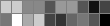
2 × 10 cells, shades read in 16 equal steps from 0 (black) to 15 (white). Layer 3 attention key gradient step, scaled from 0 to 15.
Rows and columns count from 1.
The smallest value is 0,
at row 2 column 10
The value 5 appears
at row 1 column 5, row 1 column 8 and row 2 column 9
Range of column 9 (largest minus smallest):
4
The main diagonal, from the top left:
12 15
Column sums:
19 27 18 20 9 12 15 12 6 4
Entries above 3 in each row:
9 8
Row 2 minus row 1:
-5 3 2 4 -1 -6 -3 2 4 -4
